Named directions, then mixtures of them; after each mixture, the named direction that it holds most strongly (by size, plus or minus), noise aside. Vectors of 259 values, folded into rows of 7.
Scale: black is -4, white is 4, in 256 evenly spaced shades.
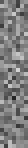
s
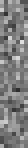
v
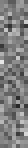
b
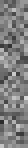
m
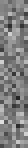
b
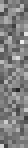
v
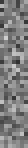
s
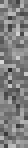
s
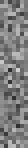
s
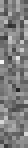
v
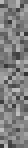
s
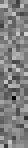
s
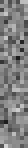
v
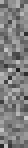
s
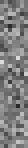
b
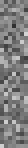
m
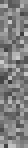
s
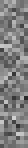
m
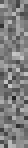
s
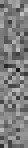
s
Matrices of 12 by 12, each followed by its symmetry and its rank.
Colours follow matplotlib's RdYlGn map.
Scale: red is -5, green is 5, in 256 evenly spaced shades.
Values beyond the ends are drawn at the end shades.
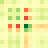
symmetric, rank two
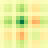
symmetric, rank one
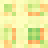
symmetric, rank two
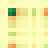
symmetric, rank one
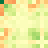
symmetric, rank two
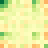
symmetric, rank two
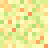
symmetric, full rank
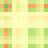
symmetric, rank one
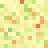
neither, full rank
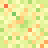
symmetric, full rank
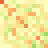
symmetric, full rank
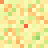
symmetric, full rank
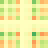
symmetric, rank one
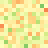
neither, full rank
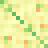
symmetric, full rank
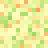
neither, full rank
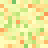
neither, full rank
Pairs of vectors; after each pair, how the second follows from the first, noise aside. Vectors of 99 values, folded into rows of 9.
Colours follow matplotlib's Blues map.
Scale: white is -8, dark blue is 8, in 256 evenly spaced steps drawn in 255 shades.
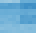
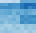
scaled up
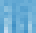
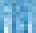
scaled up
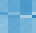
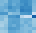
scaled up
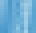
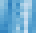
scaled up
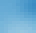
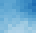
scaled up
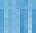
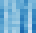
scaled up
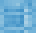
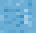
partly zeroed
